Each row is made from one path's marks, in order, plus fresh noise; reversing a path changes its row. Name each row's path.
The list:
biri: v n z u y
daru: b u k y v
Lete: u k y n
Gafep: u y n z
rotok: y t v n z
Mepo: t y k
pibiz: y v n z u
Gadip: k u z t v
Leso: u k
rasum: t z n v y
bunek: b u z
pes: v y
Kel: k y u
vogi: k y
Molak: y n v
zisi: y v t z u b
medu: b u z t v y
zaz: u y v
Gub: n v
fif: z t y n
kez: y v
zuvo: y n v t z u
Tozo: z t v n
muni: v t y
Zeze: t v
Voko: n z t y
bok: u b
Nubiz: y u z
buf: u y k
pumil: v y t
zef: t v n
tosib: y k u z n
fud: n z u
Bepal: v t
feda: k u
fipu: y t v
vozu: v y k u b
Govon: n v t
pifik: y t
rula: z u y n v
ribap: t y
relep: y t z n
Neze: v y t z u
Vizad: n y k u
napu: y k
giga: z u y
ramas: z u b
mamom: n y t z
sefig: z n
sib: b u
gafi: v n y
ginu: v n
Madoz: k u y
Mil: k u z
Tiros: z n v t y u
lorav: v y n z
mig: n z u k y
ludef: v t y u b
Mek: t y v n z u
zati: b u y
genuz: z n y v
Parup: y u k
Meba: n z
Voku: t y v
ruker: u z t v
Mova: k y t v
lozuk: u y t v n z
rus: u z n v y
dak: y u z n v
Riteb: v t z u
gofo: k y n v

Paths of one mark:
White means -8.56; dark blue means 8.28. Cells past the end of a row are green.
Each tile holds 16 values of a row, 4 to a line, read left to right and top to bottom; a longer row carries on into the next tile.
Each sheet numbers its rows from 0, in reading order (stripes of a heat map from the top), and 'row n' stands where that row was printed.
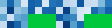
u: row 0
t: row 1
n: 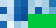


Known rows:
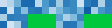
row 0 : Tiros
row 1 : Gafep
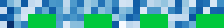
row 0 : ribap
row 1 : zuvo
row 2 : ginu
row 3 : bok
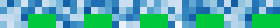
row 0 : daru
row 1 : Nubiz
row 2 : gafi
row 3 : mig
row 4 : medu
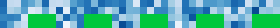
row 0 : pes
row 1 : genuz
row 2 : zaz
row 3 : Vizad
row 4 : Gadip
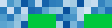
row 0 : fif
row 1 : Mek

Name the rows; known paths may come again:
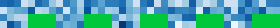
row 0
Parup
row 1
rula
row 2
zaz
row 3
Govon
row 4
Voko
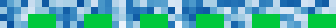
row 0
fipu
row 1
rasum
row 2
Vizad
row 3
fud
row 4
Mova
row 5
napu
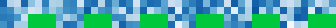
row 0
pumil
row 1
Gafep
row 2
Nubiz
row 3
genuz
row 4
giga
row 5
Gub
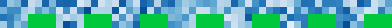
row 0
rotok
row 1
Madoz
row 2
ramas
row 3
vozu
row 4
daru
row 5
Tiros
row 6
Riteb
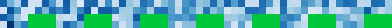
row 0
ribap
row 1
bok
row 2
medu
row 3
zuvo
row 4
gofo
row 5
pes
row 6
tosib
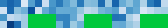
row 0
buf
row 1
zisi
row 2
kez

